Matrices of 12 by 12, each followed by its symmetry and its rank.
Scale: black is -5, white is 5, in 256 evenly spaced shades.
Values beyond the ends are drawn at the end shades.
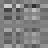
neither, rank one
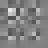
symmetric, rank two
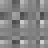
symmetric, rank one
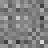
symmetric, rank two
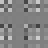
symmetric, rank one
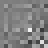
symmetric, rank two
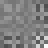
symmetric, rank two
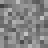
neither, full rank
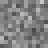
neither, full rank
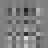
neither, rank one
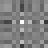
symmetric, rank one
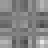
symmetric, rank one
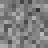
neither, full rank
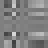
neither, rank one
